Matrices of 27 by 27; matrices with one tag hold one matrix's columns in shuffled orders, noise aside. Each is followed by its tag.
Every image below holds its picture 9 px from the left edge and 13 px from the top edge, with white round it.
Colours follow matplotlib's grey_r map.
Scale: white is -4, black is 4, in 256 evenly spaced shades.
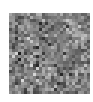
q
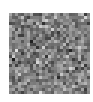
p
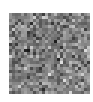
p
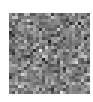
p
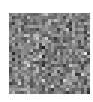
q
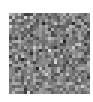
p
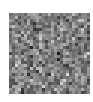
q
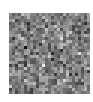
q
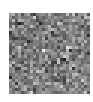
p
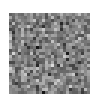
q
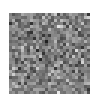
p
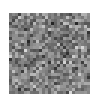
p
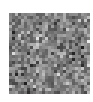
q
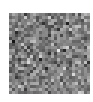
p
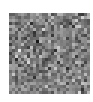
p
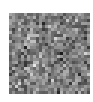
q
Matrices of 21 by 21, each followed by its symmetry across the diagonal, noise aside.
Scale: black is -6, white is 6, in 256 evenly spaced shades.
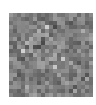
symmetric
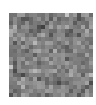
neither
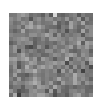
neither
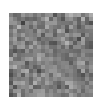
antisymmetric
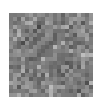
symmetric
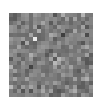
symmetric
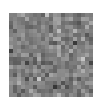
antisymmetric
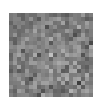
symmetric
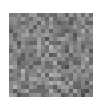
neither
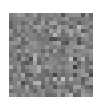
antisymmetric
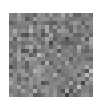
antisymmetric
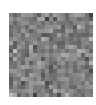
antisymmetric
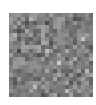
symmetric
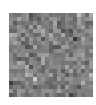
antisymmetric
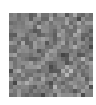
symmetric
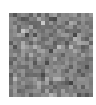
neither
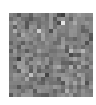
neither
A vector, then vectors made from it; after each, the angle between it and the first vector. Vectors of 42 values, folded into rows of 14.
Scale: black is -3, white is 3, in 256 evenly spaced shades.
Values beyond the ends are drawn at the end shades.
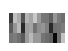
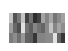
nearly opposite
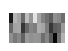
nearly parallel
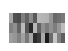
partly opposed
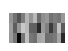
orthogonal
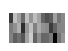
nearly parallel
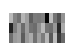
orthogonal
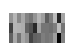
orthogonal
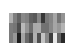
partly opposed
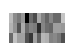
partly opposed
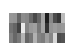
partly opposed
